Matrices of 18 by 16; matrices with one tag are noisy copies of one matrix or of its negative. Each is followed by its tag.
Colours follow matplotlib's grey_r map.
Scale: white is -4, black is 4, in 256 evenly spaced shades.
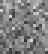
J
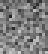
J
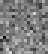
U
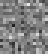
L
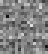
L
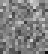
J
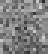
U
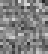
L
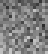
J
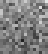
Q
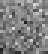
J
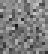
J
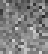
Q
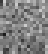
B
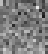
B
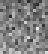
J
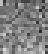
B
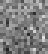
U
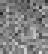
Q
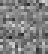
L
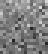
Q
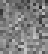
Q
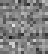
L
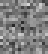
L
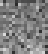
B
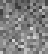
Q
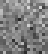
Q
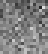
Q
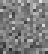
J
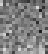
B
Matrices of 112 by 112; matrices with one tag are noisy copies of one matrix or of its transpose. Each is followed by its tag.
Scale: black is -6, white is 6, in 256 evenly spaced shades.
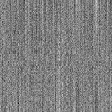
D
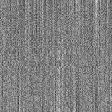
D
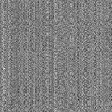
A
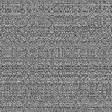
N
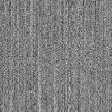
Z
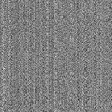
A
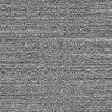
Z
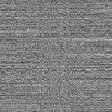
Z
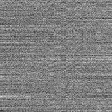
D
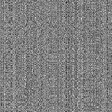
N
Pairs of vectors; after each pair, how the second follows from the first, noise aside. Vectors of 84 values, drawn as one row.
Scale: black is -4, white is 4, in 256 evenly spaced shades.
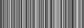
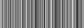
negated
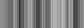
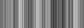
negated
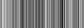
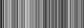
wrapped around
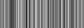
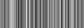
negated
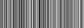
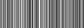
negated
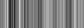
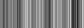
wrapped around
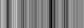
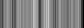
wrapped around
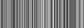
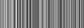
wrapped around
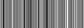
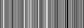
negated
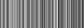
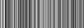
wrapped around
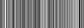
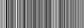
wrapped around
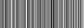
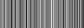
negated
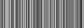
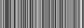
negated
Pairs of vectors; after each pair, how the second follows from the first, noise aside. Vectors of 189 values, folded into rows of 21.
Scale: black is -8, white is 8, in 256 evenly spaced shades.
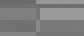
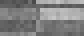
scaled up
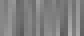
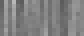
reversed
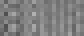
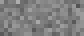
shuffled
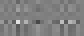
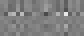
reversed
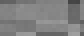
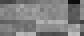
scaled up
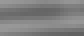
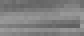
wrapped around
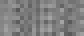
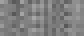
reversed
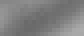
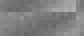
wrapped around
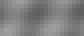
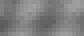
reversed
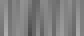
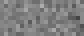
shuffled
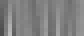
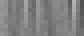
reversed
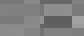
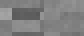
reversed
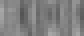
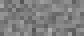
shuffled
